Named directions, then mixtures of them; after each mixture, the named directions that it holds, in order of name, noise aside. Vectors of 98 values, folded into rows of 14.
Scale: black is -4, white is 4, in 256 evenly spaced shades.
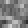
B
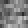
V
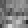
B, V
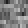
B, V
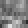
B, V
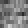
V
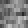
V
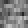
V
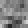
B, V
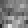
B, V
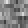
B, V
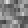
B, V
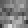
B, V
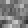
B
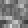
B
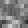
B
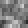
B
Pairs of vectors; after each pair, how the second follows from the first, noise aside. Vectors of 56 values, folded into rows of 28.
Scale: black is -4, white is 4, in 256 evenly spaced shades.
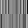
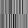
wrapped around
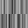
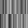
wrapped around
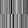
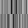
sign-scrambled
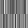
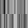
sign-scrambled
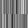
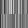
wrapped around
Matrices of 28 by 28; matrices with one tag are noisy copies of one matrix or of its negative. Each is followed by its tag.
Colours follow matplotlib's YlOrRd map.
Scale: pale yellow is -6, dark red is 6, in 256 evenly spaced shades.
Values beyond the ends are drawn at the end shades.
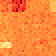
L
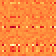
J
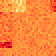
L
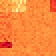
L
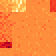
L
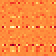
J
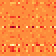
J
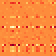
J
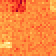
L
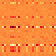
J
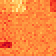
L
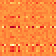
J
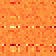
J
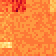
L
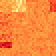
L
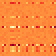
J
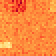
L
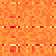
J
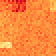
L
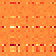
J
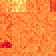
L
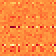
J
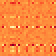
J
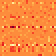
J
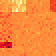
L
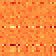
J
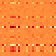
J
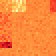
L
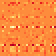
J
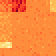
L
